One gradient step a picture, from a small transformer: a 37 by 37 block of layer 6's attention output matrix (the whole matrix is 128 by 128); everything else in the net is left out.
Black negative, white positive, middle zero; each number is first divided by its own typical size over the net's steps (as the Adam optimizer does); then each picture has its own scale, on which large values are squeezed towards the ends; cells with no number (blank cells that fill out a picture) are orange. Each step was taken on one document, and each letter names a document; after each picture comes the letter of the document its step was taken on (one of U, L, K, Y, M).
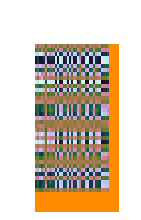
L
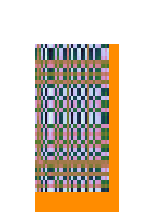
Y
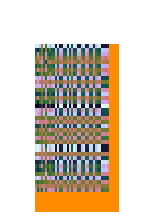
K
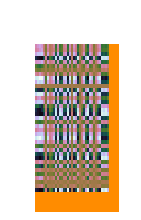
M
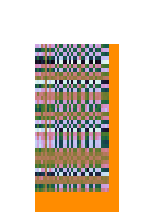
L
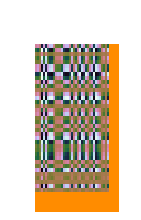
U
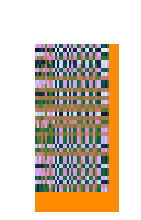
K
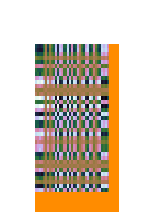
M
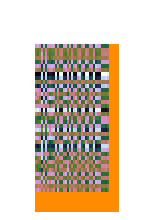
U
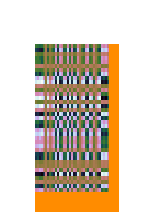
M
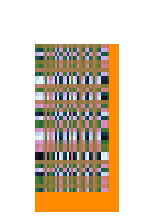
M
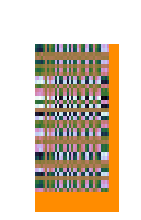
M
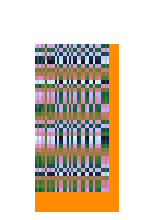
L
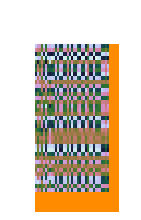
K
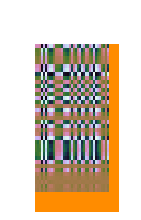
U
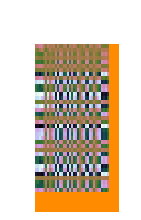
M
